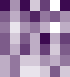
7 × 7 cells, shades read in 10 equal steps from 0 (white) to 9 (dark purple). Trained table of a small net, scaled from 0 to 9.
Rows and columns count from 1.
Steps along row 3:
down up up down down up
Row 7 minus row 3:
-2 4 -3 -4 -1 6 -1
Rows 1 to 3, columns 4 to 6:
2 7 0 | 8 5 6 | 5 3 0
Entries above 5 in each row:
4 4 0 4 4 0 1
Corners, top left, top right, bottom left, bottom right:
9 9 3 2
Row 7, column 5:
2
